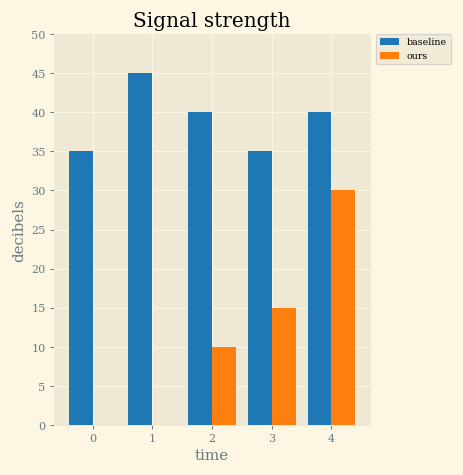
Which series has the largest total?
baseline
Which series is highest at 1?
baseline
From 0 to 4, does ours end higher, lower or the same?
higher
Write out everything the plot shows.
Title: Signal strength
x-axis: time, ticks 0 1 2 3 4
y-axis: decibels, ticks 0 5 10 15 20 25 30 35 40 45 50
Legend: baseline, ours
Values:
baseline: 35 45 40 35 40
ours: 0 0 10 15 30
